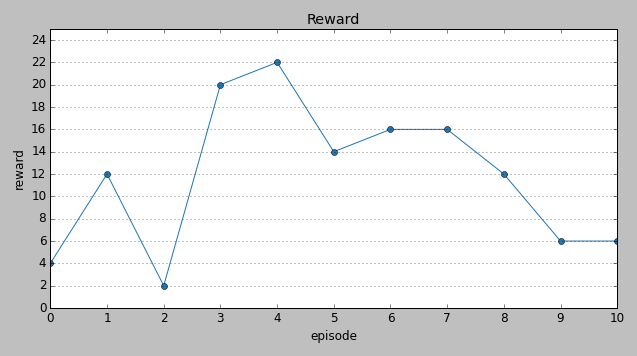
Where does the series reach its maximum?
4
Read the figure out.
Title: Reward
x-axis: episode, ticks 0 1 2 3 4 5 6 7 8 9 10
y-axis: reward, ticks 0 2 4 6 8 10 12 14 16 18 20 22 24
Values:
4 12 2 20 22 14 16 16 12 6 6
